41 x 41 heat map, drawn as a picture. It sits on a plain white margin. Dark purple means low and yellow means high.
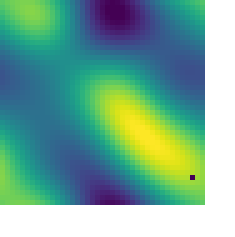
No regular stripes run through it. No row or column stands out. The ninth with the lowest average is the top middle. The middle left is the smoothest part. A single lone cell is far lower than the cells round it.
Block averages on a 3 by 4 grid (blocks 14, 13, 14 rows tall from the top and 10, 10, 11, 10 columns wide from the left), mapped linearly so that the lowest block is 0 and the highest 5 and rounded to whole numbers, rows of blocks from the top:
3201 | 1352 | 3135
